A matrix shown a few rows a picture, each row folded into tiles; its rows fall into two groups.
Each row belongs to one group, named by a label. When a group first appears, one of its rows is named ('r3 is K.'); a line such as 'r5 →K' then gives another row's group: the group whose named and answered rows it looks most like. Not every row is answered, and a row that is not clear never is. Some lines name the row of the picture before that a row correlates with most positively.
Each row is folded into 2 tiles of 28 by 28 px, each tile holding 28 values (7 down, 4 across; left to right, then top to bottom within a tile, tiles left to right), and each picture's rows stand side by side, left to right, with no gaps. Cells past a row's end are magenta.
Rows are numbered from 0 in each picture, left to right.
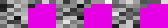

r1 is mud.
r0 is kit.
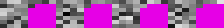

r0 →kit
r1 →kit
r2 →mud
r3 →kit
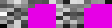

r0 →kit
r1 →mud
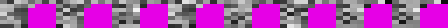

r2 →kit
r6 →kit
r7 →kit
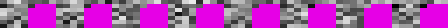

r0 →kit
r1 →kit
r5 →kit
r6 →mud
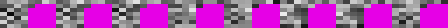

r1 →mud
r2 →mud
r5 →mud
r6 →mud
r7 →kit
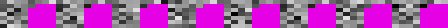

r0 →kit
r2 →kit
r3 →mud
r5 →kit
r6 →mud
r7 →kit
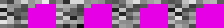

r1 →mud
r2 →mud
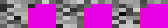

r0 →kit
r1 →mud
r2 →kit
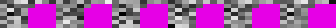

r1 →mud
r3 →mud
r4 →mud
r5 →mud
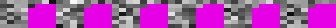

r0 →kit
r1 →mud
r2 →mud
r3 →mud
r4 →mud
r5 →kit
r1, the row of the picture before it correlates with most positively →3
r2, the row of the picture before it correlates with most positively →0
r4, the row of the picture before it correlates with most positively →4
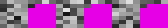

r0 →kit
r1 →mud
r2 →kit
